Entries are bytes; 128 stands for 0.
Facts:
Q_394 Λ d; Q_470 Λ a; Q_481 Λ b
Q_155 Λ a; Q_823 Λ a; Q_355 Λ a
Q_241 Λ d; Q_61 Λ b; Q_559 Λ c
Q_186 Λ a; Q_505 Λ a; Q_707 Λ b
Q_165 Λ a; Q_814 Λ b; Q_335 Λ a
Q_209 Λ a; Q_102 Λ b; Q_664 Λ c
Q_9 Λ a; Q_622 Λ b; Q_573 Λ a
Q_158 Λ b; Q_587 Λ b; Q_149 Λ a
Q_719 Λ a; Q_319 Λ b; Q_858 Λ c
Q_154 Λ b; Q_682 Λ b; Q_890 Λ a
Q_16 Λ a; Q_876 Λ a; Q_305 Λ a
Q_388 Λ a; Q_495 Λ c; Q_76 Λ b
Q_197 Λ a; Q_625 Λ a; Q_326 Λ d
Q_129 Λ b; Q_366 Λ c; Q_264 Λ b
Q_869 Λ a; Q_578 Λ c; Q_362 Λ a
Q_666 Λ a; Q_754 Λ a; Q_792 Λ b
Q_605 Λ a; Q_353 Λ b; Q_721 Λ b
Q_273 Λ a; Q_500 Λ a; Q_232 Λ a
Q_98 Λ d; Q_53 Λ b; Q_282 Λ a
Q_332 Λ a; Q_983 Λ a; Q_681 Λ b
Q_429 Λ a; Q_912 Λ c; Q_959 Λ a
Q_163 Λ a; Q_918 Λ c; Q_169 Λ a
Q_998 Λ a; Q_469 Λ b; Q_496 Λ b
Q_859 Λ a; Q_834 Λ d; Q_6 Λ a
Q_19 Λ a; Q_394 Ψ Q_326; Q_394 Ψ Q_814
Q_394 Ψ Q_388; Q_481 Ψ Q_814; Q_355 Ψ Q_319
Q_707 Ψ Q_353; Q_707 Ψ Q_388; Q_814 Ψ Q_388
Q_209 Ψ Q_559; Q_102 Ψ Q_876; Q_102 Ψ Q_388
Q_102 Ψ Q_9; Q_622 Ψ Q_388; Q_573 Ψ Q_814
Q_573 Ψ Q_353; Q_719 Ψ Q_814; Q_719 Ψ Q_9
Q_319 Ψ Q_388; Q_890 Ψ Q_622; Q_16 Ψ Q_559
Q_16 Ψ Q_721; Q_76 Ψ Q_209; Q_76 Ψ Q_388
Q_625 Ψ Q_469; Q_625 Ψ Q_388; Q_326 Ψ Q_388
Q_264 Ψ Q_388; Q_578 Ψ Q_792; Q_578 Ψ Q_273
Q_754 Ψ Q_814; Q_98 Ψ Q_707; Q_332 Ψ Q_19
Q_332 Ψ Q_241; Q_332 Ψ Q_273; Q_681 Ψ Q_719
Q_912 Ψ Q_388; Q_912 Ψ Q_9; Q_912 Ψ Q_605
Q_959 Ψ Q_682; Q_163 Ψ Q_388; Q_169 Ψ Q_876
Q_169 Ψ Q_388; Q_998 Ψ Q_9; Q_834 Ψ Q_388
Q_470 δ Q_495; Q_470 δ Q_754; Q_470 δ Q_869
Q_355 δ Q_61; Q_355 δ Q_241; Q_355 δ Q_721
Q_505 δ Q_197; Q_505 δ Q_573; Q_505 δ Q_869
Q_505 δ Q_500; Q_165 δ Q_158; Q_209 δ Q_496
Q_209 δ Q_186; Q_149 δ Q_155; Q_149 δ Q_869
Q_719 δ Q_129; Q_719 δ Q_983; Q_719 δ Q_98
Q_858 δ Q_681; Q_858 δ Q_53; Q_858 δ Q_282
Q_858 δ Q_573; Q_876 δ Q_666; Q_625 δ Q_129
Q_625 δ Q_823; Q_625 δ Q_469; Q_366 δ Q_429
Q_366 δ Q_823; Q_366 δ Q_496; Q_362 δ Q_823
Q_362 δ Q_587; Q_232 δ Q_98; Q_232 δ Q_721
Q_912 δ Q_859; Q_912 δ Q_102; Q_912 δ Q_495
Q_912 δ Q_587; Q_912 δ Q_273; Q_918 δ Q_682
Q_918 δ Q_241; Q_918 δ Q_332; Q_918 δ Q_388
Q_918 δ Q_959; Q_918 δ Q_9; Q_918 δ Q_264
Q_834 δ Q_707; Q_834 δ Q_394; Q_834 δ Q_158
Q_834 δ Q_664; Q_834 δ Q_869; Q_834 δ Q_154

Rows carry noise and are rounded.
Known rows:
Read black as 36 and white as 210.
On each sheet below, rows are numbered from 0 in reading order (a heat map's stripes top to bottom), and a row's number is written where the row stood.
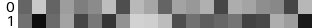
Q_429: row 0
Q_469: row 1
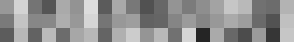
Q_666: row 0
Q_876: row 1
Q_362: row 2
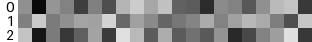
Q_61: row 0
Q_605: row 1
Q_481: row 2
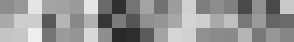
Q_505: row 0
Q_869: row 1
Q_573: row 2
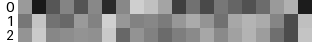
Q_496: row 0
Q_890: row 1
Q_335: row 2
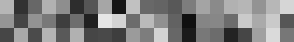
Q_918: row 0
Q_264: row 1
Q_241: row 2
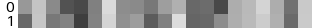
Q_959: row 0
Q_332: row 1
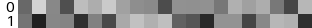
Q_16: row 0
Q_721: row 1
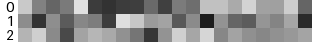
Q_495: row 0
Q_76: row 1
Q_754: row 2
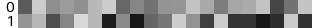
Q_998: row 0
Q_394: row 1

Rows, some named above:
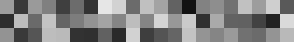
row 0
Q_264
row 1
Q_625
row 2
Q_366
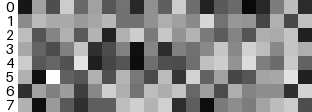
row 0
Q_98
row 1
Q_470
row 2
Q_102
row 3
Q_578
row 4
Q_664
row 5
Q_681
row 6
Q_355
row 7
Q_682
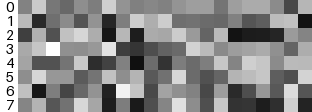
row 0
Q_890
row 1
Q_587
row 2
Q_834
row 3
Q_282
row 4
Q_578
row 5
Q_388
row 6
Q_814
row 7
Q_394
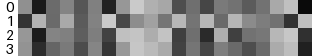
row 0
Q_496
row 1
Q_983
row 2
Q_792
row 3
Q_496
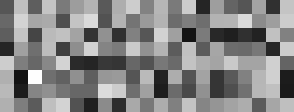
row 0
Q_362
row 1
Q_9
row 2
Q_326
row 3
Q_232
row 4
Q_495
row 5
Q_53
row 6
Q_353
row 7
Q_912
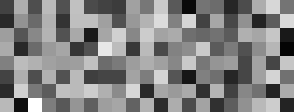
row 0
Q_241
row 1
Q_719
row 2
Q_102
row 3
Q_707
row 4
Q_470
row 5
Q_241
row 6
Q_209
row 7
Q_53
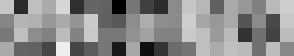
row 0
Q_858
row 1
Q_149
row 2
Q_165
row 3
Q_559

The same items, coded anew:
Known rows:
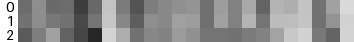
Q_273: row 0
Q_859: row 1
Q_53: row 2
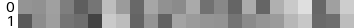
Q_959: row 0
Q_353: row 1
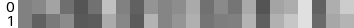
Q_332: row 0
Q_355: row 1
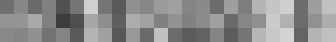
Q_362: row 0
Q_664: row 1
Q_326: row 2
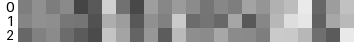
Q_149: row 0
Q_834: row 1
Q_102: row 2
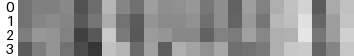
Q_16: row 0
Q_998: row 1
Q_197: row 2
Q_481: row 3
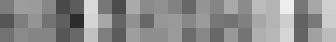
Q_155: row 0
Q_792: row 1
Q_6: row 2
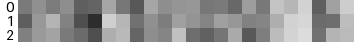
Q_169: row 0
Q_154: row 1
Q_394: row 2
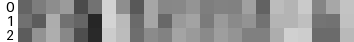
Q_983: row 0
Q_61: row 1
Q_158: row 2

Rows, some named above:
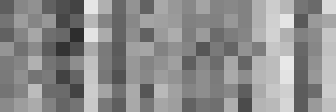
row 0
Q_587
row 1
Q_165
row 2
Q_496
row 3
Q_858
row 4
Q_9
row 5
Q_470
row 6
Q_264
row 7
Q_388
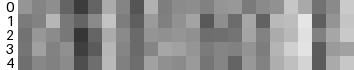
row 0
Q_495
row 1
Q_9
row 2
Q_573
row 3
Q_165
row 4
Q_16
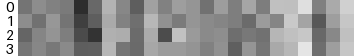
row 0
Q_754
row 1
Q_559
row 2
Q_814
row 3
Q_890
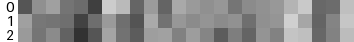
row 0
Q_353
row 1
Q_912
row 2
Q_858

